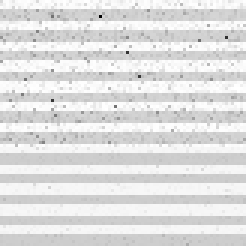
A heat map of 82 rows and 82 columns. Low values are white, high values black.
Seam: horizontal, 60% of the way down, the bottom part calmer. Average level on the scale: 10%. Slope: none. Stripes: horizontal, repeating 12 times.
